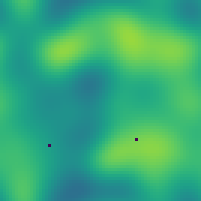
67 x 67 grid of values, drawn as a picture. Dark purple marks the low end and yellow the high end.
Odd rows or columns: none. Lone odd cells: 2, each lower than its neighbours. Average level on the scale: 60%. Histogram: bell-shaped.
